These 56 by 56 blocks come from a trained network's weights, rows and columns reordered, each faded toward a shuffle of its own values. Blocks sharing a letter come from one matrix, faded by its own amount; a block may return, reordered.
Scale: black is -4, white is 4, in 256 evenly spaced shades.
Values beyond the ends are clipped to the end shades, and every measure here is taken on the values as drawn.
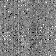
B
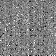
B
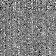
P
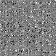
P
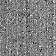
B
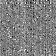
B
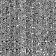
B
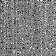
B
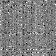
B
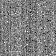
B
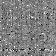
P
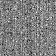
B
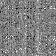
B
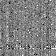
B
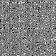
P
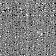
B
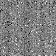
P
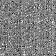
P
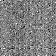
P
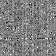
B
